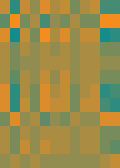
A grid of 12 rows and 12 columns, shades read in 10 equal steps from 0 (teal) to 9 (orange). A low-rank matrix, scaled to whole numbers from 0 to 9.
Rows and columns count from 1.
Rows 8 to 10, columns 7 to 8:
7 4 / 4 6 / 6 5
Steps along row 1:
down up down up down up down up up down same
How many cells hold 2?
5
